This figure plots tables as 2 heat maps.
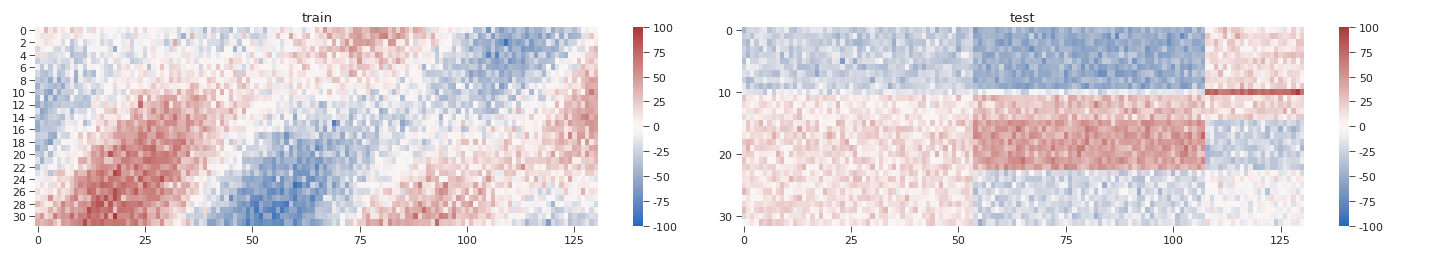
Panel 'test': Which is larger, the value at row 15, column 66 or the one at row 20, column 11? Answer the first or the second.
the first
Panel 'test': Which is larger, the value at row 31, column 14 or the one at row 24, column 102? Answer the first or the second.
the first
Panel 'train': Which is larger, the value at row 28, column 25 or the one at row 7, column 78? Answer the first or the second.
the first
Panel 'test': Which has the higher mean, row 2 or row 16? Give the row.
16
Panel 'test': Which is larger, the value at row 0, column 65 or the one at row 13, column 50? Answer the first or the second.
the second
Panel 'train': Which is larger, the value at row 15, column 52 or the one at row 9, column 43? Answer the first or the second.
the second
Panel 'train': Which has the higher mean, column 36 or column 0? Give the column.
36
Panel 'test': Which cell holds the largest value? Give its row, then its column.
10, 129
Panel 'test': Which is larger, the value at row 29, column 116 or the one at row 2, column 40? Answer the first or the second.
the first
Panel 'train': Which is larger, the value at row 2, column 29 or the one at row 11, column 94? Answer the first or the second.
the first
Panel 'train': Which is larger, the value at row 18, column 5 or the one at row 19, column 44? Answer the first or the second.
the second
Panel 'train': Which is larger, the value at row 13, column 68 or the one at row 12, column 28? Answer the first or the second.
the second
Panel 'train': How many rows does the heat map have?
32
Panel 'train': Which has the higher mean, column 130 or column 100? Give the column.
130
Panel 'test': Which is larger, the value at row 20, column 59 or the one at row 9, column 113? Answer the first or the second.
the first
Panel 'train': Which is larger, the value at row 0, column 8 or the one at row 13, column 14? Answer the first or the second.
the first
